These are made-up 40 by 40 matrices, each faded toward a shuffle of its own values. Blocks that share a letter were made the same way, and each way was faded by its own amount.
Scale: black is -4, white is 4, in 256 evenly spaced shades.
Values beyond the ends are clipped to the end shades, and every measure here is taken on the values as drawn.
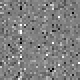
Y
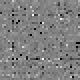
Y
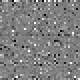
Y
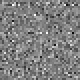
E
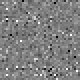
Y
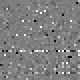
Y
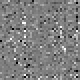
Y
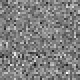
E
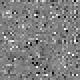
Y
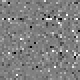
Y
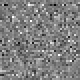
E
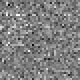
E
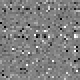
Y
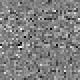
E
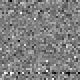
E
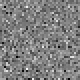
E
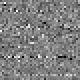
E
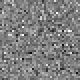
E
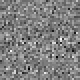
E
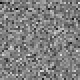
E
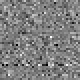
E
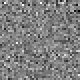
E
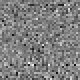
E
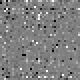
Y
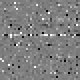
Y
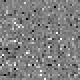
Y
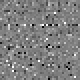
Y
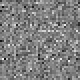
E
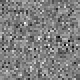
E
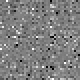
Y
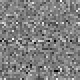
E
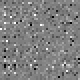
Y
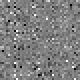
Y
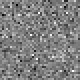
E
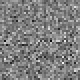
E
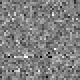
E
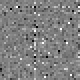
Y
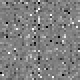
Y
